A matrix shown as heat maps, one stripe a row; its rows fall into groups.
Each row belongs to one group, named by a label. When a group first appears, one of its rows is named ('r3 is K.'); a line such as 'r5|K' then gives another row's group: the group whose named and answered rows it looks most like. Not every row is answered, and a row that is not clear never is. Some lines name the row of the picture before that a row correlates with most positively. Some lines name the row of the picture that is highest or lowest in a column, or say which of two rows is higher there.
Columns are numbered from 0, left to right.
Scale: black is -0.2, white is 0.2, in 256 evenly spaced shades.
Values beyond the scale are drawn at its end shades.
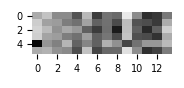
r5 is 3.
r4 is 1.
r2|3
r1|3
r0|3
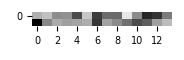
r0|3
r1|1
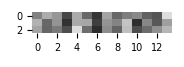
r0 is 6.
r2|6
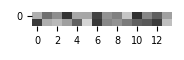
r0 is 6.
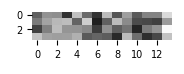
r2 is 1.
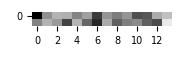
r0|1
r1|6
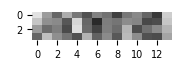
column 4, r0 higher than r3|Yes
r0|3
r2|6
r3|3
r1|6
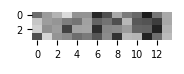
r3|3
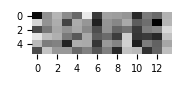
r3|3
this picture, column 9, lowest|2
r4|6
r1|6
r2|1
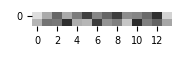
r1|6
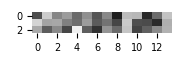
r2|6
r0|3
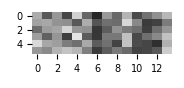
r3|6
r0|6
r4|3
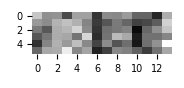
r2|1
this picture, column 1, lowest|2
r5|1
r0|6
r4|1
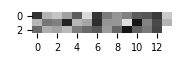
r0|1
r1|6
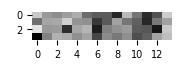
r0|3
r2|6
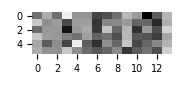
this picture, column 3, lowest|2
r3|3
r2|6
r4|6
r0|3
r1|6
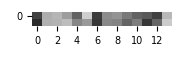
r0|1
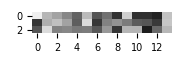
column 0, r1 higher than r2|No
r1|1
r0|3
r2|3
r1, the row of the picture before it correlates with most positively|0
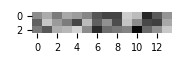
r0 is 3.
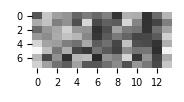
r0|3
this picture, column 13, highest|5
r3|1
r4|3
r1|3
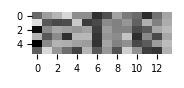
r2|1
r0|1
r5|3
